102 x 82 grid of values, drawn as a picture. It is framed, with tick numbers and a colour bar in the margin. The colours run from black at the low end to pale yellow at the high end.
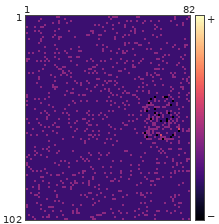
Seam: none. Roughest part: middle right. Average level on the scale: 20%. Odd patch: rougher, in the middle right.
